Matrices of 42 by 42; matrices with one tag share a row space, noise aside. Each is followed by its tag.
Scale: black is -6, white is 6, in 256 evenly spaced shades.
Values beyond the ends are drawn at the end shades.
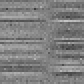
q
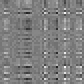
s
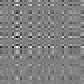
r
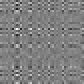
r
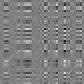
s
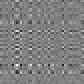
r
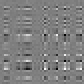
s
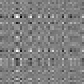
r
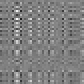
r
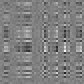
s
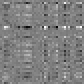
s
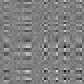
s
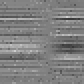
q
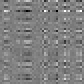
s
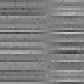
q
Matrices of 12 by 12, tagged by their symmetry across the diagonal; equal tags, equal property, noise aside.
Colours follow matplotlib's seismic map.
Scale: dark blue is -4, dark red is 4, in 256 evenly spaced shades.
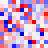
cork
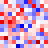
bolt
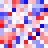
cork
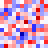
bolt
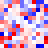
cork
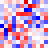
cork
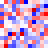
cork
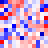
bolt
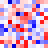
bolt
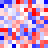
bolt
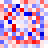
cork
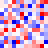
cork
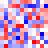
cork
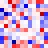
cork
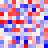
bolt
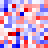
bolt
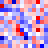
bolt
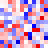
cork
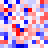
bolt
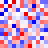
cork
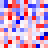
bolt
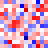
bolt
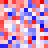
bolt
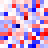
cork
